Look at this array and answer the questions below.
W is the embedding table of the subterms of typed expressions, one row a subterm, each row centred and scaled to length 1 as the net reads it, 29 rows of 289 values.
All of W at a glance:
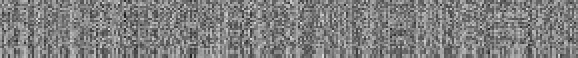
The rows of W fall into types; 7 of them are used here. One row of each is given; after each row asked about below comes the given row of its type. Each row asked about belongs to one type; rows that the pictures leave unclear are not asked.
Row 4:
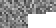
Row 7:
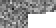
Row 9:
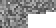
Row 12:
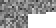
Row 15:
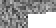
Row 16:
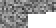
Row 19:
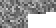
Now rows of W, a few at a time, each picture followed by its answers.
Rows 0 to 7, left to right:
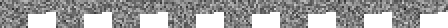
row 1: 19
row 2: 15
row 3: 12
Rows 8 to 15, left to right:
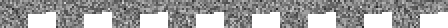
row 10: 7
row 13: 19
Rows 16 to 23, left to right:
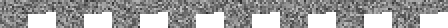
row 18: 19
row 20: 9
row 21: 4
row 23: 12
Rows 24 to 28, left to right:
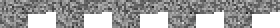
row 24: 16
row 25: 15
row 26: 15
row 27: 16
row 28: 16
